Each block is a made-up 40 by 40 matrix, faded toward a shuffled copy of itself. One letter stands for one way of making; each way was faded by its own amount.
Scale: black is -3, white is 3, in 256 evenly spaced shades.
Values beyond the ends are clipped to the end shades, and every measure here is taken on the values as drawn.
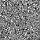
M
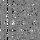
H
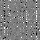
H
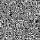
M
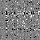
H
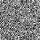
M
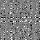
H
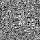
M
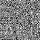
M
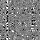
H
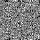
M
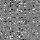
H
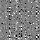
H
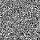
M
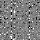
H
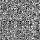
M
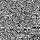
M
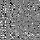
H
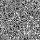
M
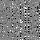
H
